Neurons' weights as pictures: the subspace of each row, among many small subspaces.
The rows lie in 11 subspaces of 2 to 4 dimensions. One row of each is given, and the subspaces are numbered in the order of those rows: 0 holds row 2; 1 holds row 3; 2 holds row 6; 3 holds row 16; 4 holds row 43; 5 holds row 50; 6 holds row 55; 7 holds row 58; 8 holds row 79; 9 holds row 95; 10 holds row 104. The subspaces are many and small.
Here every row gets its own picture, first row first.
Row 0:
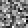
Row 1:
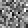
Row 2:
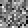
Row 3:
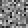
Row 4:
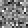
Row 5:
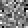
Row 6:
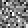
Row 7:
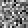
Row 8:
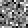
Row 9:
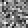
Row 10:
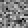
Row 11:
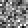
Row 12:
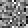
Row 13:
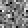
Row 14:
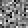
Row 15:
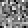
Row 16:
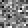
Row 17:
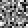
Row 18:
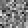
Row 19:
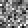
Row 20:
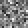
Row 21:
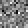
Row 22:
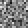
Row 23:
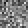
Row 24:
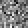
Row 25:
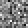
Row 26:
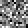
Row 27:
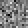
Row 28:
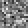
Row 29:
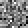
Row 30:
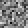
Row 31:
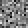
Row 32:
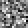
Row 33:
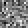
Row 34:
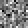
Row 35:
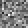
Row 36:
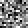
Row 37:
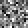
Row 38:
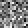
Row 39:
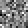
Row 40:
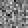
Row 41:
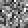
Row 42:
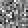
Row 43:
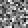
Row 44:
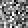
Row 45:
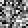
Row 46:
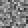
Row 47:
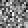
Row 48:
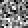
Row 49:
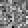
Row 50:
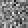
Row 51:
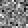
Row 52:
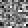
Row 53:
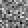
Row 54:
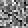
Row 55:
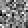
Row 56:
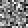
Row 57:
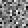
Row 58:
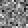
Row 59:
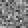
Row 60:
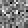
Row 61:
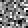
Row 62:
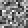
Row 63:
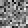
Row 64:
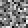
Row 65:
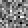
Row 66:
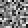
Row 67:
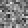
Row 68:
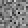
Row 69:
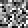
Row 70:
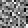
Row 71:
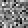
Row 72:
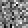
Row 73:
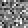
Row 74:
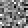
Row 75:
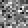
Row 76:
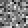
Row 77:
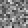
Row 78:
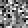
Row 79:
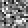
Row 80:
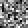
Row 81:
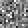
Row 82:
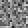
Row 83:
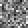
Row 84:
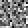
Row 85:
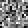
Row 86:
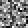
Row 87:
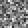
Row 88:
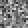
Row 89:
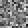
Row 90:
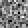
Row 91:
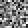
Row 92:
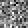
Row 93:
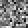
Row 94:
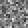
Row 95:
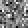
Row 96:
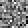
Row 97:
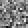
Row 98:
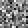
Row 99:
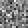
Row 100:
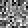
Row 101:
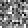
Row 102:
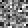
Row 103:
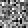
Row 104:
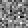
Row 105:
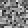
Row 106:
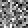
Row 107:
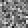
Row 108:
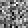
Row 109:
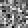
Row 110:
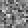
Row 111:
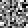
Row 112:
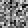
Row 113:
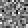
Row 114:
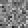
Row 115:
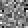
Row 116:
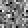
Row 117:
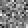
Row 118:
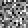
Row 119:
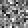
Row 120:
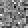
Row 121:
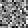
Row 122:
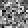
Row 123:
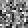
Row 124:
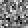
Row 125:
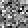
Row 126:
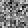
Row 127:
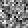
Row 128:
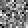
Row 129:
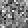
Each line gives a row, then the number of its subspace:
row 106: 5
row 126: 3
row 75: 3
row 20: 4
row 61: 9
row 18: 6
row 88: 7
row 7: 5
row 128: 6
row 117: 6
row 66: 4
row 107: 2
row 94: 4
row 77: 4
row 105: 3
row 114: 0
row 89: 7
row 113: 4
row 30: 3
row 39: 6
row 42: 1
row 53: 10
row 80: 0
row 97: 6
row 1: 2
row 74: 9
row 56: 7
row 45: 0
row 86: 8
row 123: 6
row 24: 5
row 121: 0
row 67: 9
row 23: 2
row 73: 5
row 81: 1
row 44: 5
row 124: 10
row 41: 2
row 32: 8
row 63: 8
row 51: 7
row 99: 1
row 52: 3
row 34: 8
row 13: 9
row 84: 1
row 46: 8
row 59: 0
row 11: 0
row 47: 2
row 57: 5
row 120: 9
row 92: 10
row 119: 4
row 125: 3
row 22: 9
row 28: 8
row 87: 4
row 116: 9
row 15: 10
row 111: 3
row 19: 0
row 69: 0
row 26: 6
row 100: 2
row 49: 2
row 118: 5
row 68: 5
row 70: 2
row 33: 2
